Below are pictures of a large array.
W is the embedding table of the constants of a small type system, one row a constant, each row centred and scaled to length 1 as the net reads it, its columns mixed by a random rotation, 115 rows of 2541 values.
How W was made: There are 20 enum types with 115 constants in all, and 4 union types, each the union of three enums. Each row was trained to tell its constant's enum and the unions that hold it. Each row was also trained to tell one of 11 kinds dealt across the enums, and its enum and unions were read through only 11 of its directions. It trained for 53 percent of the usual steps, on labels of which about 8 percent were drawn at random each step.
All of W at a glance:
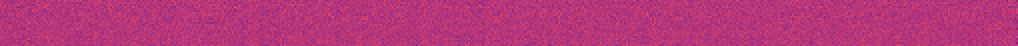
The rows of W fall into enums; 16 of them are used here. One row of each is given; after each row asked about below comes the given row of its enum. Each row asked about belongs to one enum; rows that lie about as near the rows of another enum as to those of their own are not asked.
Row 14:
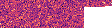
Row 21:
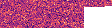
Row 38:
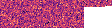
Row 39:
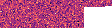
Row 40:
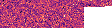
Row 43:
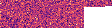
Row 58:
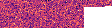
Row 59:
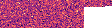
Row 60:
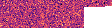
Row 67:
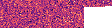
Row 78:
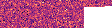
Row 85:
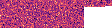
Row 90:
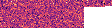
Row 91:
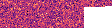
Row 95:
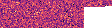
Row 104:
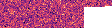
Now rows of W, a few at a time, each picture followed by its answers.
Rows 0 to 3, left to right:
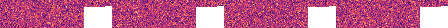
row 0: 95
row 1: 39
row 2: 90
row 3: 14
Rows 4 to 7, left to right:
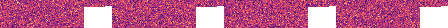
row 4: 90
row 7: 104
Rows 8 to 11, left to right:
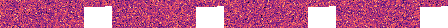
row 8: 85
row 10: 91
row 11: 14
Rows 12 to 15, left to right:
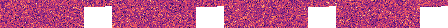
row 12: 90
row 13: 60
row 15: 43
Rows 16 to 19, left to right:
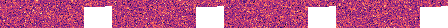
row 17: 43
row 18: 40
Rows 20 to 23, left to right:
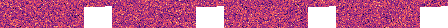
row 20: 38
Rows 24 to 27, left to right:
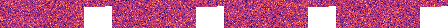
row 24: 14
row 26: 104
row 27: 67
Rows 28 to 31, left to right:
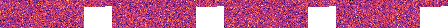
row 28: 59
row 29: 67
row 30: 39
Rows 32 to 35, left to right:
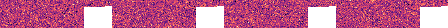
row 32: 40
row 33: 38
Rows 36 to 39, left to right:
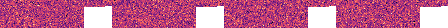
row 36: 14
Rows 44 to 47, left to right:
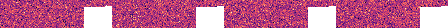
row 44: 95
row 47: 104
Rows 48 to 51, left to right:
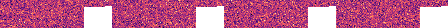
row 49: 59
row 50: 78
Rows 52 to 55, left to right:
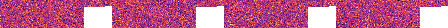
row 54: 39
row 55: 59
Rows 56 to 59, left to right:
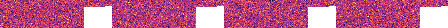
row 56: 60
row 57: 95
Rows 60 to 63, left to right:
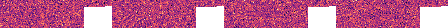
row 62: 14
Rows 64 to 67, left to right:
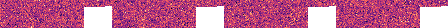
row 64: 85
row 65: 59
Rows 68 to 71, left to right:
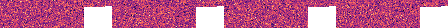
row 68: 38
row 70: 60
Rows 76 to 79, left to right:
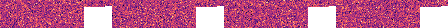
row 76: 90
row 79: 39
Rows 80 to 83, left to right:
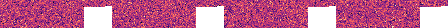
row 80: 91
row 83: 38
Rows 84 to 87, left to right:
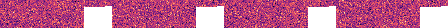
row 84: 59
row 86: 104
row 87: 43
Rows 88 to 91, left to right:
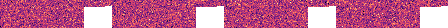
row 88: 39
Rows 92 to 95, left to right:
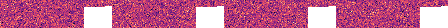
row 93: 90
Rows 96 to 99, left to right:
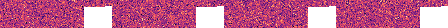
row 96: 67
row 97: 60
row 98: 95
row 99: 43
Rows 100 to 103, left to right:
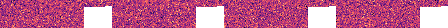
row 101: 85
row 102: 85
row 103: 14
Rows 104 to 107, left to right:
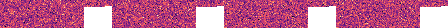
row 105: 90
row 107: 85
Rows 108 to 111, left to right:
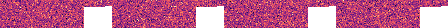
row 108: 95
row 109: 85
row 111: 95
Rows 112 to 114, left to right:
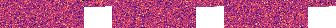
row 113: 38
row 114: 60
